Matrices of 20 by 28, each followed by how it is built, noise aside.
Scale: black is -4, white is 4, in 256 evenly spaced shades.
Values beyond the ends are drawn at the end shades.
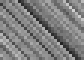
Toeplitz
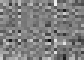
low rank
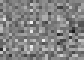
low rank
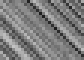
Toeplitz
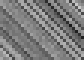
Toeplitz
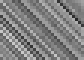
Toeplitz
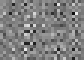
low rank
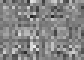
low rank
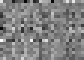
low rank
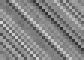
Toeplitz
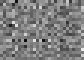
low rank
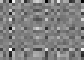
low rank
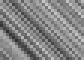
Toeplitz
